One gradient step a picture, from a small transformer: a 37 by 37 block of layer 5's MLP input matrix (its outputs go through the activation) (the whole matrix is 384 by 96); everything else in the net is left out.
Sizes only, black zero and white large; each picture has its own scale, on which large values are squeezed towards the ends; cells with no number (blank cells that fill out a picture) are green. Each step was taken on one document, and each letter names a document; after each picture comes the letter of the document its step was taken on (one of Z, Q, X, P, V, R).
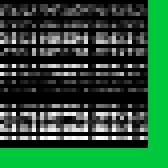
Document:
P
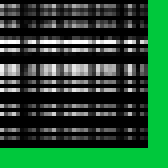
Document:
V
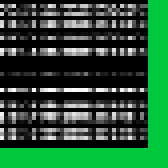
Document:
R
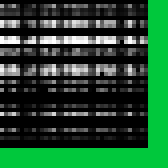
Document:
V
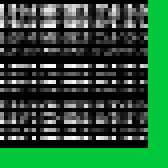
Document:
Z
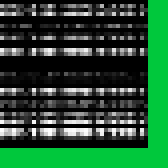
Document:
R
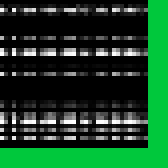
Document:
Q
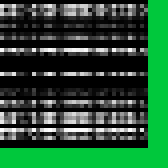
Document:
R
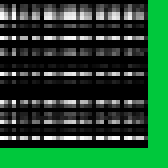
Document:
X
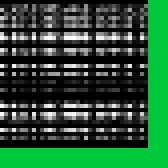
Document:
Z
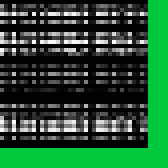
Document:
P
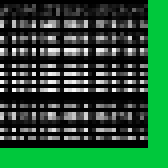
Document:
Z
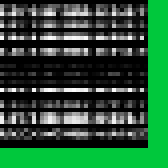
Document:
R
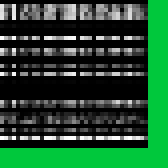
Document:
X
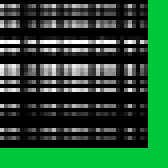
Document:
V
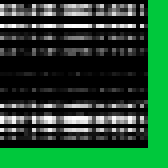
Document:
R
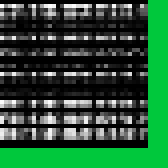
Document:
Z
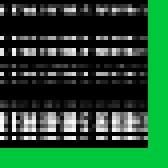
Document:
Q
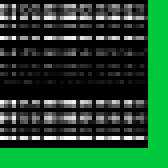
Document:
X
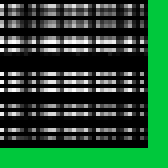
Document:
V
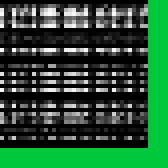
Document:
Z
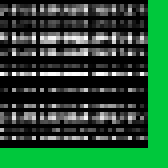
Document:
P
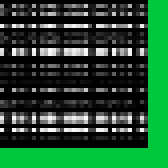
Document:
P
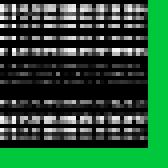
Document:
X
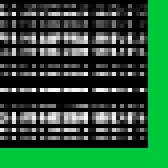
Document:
P
